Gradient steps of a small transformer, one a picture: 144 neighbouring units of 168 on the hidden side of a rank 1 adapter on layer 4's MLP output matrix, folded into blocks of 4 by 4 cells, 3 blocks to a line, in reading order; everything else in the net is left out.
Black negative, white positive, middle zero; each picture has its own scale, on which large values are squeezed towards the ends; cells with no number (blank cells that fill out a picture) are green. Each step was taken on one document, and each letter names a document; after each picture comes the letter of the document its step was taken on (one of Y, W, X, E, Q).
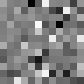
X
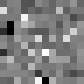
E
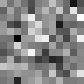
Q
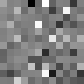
X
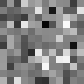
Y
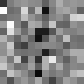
E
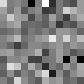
X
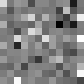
Q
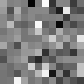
X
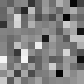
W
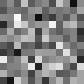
W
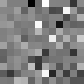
X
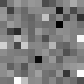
Q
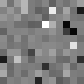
Y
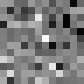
W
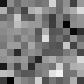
W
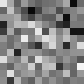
W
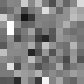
E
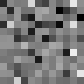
Q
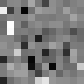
E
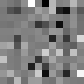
X
